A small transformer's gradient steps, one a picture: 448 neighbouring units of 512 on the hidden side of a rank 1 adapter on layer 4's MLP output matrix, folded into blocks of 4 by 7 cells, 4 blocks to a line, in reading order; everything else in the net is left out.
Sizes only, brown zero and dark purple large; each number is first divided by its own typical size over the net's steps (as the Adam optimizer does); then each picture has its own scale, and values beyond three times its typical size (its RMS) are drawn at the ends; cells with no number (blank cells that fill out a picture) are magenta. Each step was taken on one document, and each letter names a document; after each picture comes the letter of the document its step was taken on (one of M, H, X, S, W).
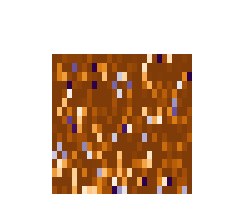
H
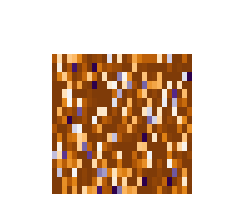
H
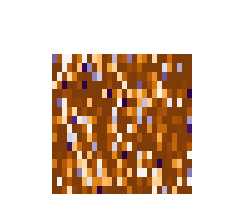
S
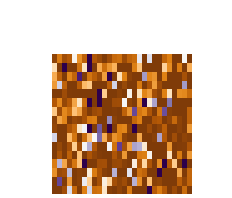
S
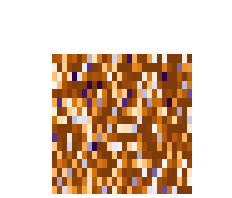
S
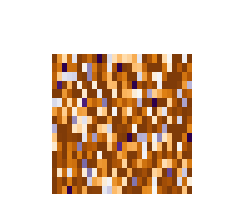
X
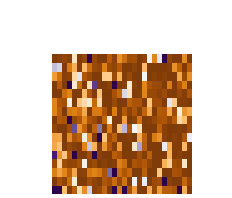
H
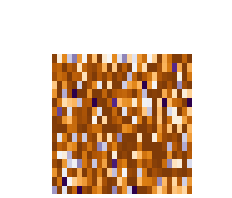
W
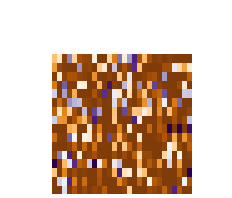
W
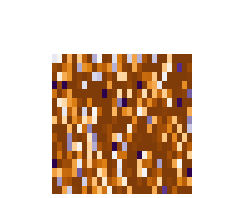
S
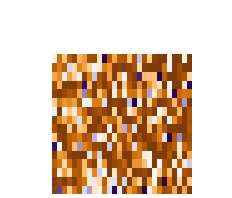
X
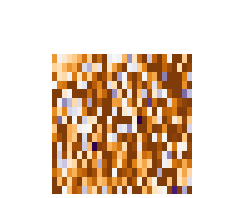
S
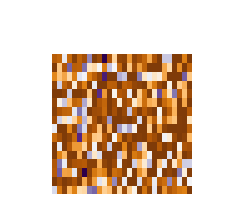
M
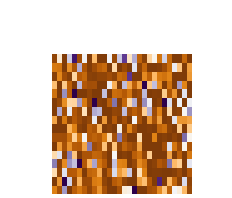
W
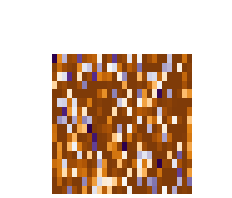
M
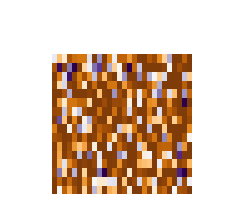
M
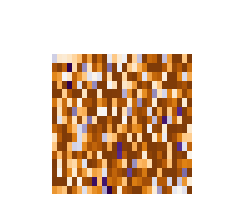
M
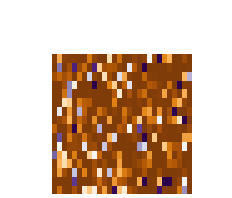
H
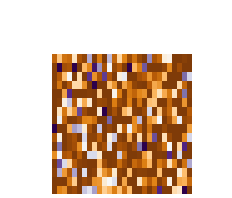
M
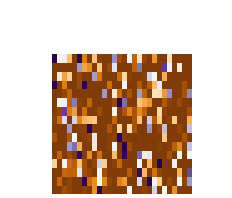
S
